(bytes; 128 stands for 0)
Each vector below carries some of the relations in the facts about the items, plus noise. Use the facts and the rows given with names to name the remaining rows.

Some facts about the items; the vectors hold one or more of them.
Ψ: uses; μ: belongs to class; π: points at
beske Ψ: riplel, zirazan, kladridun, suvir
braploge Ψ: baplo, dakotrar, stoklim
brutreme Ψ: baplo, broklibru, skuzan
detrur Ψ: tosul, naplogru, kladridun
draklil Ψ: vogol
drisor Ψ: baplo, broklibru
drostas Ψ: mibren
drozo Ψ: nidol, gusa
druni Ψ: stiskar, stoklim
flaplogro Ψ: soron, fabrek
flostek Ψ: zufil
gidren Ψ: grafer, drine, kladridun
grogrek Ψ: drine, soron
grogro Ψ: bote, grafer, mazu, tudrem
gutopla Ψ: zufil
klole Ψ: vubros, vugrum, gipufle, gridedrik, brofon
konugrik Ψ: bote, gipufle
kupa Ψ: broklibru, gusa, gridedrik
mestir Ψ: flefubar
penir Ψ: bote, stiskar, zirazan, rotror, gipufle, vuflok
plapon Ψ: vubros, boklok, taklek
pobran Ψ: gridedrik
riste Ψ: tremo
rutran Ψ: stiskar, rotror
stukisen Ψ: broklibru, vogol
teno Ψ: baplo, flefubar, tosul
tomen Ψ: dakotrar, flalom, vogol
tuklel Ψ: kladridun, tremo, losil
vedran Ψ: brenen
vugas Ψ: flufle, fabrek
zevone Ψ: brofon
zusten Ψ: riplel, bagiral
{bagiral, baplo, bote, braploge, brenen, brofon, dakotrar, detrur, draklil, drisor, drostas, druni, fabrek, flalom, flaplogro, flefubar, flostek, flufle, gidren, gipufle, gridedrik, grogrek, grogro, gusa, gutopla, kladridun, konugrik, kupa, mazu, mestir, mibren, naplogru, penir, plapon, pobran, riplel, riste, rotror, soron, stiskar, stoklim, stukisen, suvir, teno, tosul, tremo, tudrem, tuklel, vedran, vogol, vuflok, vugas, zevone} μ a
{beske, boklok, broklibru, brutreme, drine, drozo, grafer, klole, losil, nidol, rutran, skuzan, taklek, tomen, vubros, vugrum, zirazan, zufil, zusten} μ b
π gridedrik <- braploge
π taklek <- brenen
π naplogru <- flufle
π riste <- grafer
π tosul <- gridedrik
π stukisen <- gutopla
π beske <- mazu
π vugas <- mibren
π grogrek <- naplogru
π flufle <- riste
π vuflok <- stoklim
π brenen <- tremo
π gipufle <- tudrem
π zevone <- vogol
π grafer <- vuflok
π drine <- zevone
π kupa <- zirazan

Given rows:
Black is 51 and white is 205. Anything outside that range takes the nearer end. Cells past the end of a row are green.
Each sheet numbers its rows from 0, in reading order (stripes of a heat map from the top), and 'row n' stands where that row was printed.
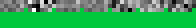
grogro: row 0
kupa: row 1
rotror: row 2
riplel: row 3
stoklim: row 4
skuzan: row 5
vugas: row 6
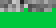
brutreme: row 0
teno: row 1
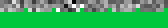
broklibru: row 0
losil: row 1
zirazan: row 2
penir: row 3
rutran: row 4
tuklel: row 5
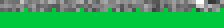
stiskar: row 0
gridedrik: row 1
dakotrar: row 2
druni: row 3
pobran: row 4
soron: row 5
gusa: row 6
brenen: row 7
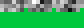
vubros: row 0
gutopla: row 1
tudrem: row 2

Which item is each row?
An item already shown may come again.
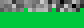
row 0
flostek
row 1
drozo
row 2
vugas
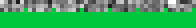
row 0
gipufle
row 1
zufil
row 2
klole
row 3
tosul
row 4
braploge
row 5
kladridun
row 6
brenen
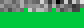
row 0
konugrik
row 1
nidol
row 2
mibren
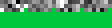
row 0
zirazan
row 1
penir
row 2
tremo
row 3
vuflok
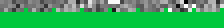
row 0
flaplogro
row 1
flaplogro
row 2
tomen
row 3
vogol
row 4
stukisen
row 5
baplo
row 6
zirazan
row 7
tomen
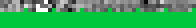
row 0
tomen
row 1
beske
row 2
tudrem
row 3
brofon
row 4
pobran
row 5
naplogru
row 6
flefubar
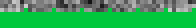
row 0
brutreme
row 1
draklil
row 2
riste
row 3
flufle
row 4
penir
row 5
gidren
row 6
zusten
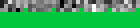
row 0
stoklim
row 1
draklil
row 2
grogrek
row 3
drine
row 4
broklibru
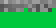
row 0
drisor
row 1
plapon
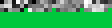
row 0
mazu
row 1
grafer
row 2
zevone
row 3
taklek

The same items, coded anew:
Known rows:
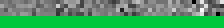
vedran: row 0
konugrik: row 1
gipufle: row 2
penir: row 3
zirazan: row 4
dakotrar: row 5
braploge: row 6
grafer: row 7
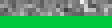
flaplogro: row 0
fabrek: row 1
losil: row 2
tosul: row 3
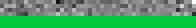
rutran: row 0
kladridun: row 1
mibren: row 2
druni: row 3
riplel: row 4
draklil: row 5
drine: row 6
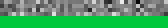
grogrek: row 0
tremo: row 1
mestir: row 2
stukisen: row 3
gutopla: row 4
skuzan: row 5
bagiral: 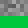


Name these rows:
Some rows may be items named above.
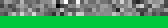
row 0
grogrek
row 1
zufil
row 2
naplogru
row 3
draklil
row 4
stukisen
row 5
gipufle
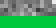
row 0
flaplogro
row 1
losil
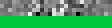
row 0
brofon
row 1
riste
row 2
grafer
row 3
plapon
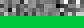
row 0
taklek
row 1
grogro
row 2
naplogru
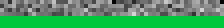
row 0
klole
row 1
zusten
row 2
kupa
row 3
drozo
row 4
vugas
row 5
nidol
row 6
tomen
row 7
braploge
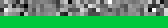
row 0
vuflok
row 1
drisor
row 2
flufle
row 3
beske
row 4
gidren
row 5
brenen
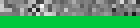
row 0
tosul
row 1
zevone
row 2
gusa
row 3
pobran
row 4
tudrem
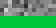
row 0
stoklim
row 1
flostek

